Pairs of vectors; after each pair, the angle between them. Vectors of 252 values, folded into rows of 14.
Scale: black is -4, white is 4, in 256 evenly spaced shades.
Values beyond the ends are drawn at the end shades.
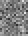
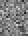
nearly opposite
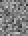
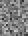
orthogonal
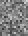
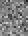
nearly opposite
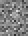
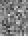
orthogonal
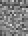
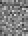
nearly parallel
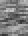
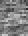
nearly opposite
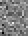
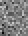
nearly parallel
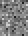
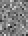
partly aligned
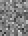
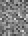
partly opposed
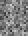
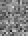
nearly parallel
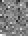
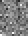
nearly parallel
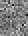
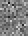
nearly parallel
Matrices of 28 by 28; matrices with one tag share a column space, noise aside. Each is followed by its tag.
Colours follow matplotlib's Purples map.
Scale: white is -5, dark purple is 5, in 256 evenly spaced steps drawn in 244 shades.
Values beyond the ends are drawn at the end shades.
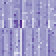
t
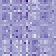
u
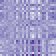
u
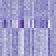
t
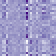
u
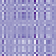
u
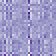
u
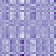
u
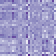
u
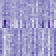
t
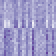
t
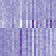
t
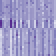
t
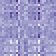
u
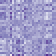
u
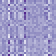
u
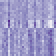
t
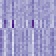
t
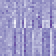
t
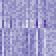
t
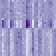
t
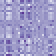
u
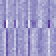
t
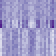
t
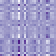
u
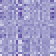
u
